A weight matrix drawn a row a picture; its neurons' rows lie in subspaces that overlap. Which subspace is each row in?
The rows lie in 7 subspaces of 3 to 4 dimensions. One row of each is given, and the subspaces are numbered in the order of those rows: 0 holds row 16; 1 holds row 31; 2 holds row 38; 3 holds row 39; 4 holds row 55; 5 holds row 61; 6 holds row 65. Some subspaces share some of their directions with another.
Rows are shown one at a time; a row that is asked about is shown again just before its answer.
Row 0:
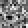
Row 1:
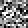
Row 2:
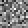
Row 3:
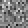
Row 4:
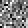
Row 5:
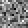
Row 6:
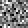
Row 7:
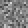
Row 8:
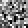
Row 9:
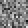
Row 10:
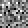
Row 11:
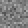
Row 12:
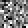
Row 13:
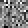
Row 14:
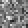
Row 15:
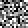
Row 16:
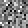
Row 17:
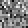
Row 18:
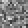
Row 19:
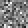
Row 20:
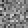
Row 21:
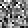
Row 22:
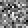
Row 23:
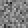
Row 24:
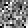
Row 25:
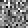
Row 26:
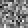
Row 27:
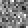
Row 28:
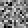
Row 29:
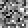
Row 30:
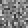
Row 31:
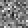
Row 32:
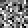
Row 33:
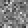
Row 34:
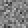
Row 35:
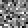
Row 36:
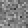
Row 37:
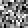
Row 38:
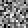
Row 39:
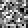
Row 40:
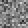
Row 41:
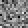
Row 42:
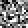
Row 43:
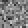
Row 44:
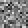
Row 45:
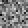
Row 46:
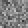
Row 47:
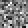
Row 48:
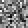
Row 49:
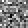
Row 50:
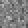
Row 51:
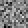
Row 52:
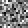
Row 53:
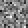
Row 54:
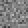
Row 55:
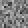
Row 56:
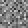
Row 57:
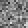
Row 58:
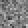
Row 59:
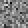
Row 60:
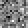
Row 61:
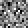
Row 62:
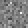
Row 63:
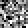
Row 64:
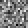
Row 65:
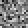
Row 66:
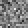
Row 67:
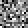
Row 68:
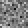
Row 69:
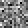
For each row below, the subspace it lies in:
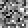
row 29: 3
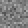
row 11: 3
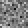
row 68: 1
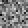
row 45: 1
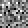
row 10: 5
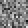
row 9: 1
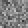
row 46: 0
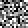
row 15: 2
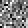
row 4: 6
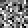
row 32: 3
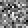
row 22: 1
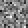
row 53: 2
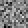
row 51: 2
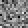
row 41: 6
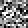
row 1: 3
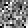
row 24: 6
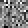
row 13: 5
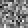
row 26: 4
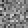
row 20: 2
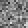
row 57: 6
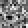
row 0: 2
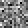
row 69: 2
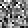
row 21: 4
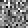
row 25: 5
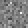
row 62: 0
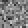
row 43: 1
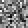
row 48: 2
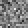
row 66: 5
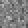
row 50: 3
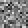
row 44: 1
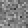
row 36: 1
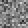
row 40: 5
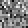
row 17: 4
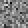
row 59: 5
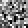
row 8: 1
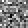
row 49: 2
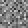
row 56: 0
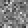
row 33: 4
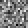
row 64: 5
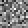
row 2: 0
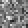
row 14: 3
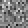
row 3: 5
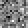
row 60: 3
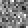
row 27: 4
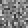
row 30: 1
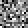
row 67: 6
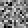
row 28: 2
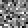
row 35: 6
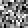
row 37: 4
